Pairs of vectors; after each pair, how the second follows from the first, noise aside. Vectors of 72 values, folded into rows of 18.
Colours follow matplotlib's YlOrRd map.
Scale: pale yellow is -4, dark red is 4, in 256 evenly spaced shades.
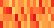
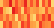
negated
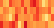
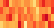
negated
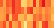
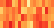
reversed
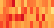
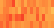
shrunk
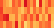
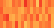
shrunk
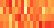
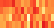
reversed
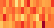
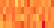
shrunk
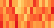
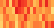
negated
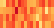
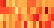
negated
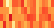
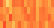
shrunk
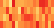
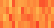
shrunk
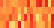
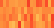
shrunk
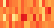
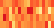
reversed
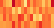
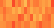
shrunk
